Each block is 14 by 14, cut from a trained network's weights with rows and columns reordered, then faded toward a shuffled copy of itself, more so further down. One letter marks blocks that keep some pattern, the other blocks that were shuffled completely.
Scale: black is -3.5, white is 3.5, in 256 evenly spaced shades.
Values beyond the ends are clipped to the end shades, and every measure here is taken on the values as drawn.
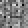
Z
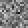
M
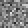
M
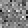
Z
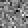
M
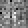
Z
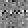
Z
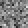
M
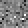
M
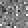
M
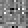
Z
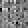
Z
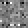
Z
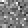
M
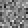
M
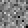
M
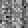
Z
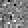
M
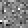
M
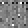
Z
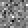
M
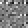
Z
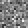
M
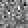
M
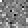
M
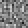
Z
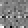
Z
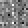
Z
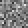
M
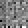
Z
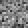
M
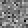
M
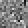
M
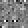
Z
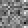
Z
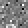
M
